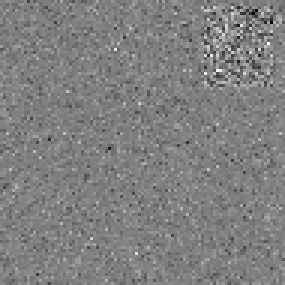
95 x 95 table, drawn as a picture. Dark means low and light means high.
Odd patch: rougher, in the top right. Odd rows or columns: none. Slope: none. Histogram: heavy tails on both sides. Mirror symmetry: none.
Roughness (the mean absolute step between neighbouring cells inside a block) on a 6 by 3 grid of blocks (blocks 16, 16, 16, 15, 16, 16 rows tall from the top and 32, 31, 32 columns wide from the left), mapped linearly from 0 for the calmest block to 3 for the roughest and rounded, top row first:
0 0 3 / 0 0 3 / 0 0 0 / 0 0 0 / 0 0 0 / 0 0 0
